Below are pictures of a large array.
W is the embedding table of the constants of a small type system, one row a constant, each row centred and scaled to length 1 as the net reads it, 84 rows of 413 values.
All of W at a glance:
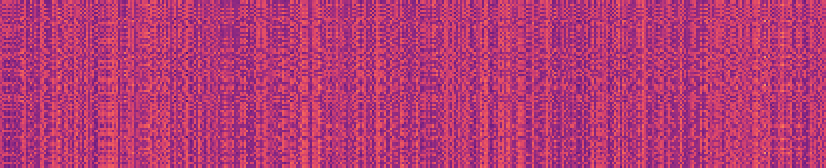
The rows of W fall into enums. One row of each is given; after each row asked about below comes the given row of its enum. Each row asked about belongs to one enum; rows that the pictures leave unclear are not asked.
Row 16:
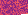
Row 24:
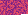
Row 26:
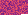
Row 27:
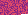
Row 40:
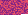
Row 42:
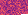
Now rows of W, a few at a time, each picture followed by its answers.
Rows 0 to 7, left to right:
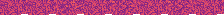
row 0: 27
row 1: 27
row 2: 16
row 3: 27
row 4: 24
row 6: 24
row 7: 27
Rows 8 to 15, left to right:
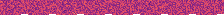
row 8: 24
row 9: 26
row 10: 42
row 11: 40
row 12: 27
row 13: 26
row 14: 27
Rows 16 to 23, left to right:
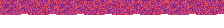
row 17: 27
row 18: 16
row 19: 40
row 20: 27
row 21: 40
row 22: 16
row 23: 27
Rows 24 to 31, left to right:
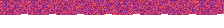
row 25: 24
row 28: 42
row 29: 26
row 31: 24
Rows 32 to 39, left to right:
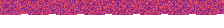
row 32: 16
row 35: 26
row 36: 24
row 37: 26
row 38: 24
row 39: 40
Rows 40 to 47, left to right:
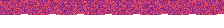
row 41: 27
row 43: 24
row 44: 24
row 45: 16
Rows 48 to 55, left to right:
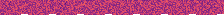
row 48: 26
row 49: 27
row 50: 26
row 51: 40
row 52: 27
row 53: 40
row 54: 27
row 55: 24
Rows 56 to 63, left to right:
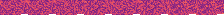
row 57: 40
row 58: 27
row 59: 24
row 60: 40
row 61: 24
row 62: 16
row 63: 16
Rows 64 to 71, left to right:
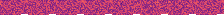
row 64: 40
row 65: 27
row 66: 40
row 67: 40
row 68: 26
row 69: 16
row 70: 24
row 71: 40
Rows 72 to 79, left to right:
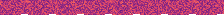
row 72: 40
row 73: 24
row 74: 16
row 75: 40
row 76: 42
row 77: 27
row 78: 40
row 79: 24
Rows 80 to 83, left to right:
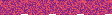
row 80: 40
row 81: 27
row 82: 40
